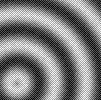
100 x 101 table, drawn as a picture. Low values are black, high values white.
Slope: none. Seam: none. Rings: centred on the bottom left.
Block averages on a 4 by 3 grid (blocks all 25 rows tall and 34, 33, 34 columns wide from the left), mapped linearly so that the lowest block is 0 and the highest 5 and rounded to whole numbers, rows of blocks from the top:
424 | 222 | 032 | 522
